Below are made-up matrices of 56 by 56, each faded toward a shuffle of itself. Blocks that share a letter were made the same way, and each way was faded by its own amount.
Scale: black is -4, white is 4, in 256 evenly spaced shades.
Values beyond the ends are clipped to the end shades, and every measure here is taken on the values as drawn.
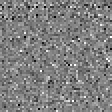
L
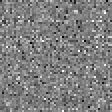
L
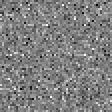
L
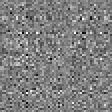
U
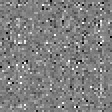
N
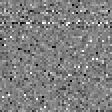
L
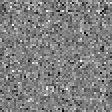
L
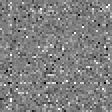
N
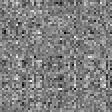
U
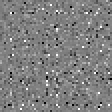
N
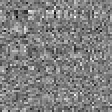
U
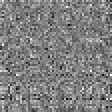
U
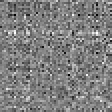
U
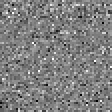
L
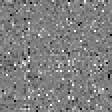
N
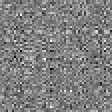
U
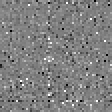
N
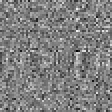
U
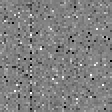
N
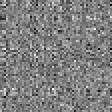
U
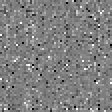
N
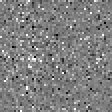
N
